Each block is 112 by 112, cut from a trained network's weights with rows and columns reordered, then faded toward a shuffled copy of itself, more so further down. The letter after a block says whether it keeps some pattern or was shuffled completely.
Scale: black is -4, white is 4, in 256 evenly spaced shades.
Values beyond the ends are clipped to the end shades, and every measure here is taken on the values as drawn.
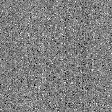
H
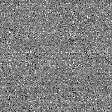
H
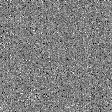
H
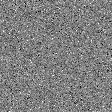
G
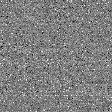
H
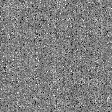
H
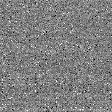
H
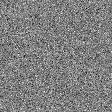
G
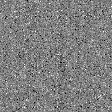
H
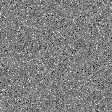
G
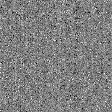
H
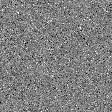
G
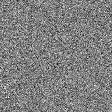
H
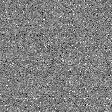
H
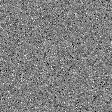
G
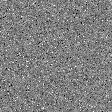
G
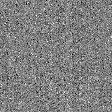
H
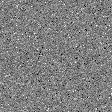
G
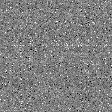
H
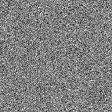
H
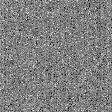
H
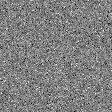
G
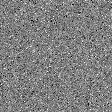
G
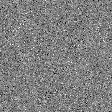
G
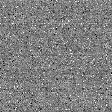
H
